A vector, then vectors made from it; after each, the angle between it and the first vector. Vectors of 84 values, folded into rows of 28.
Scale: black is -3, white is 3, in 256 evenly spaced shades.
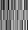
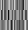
partly opposed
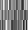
nearly opposite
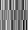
nearly opposite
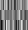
orthogonal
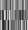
partly opposed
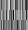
orthogonal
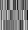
orthogonal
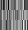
nearly parallel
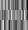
orthogonal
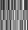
nearly parallel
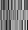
nearly parallel
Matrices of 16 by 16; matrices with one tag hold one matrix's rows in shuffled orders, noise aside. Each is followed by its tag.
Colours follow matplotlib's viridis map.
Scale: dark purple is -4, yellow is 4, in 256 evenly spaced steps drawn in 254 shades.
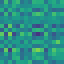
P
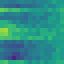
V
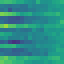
V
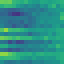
V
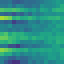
V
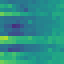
V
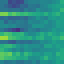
V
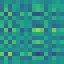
P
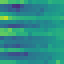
V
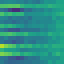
V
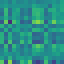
P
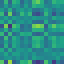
P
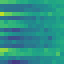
V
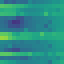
V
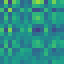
P
